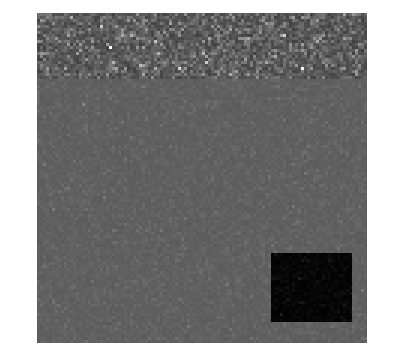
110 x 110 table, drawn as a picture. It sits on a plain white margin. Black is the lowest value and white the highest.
Mirror symmetry: none. Seam: horizontal, 20% of the way down, the bottom part calmer. Ninth with the lowest average: bottom right. Odd patch: lower, in the bottom right.
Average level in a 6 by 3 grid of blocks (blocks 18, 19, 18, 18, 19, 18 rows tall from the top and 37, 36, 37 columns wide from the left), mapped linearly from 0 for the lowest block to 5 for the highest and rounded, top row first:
555
555
555
555
550
550
